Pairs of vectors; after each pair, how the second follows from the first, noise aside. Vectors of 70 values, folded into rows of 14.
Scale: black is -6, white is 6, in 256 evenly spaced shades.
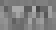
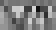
scaled up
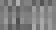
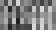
scaled up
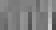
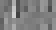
wrapped around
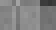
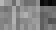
scaled up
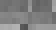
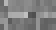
wrapped around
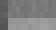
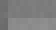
shrunk
